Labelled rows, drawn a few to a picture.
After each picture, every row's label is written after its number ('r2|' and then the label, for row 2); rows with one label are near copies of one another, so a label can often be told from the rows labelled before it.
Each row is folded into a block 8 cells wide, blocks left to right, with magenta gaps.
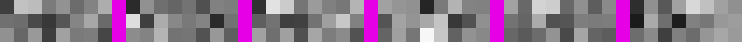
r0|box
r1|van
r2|box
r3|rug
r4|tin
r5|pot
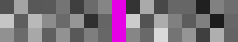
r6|van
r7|van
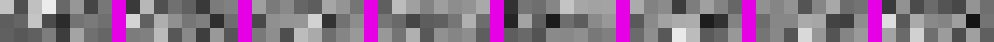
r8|tin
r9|van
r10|rug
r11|box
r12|pot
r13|rug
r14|rug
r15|van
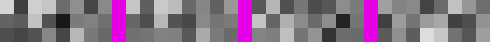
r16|tin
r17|tin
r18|van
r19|rug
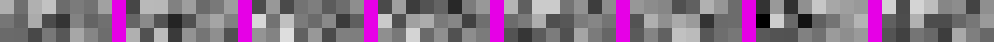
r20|tin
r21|box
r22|van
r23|van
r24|tin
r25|rug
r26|pot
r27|tin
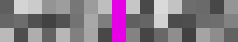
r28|box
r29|tin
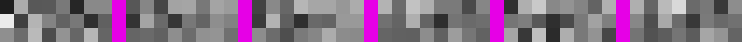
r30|van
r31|pot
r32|pot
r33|tin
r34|box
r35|tin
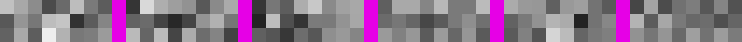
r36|rug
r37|box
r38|pot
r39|box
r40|rug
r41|van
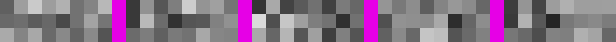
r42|box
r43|pot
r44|van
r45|rug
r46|pot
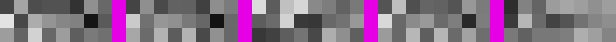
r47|van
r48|van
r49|tin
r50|van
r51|pot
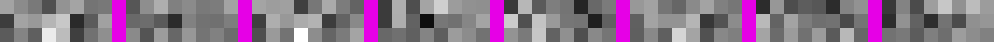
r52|rug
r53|box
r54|rug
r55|pot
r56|van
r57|rug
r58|van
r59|pot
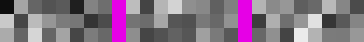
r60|van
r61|tin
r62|rug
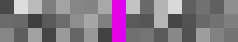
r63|box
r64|tin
